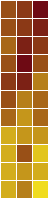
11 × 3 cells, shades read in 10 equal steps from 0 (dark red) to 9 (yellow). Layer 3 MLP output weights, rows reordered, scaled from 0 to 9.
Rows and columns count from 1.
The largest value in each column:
7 6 9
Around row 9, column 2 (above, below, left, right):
6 6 7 8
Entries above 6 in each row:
0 0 0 0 0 0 0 1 2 2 2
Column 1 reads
3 3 4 3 2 3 4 7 7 7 7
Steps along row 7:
up down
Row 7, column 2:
6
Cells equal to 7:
5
